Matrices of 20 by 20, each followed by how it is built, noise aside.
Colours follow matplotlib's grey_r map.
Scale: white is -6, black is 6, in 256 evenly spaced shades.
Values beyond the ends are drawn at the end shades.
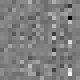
uneven columns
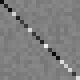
diagonal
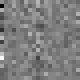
uneven columns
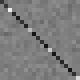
diagonal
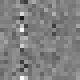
uneven columns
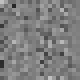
uneven columns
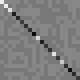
diagonal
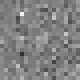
uneven columns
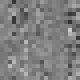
uneven columns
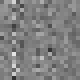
uneven columns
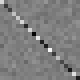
diagonal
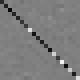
diagonal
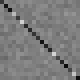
diagonal
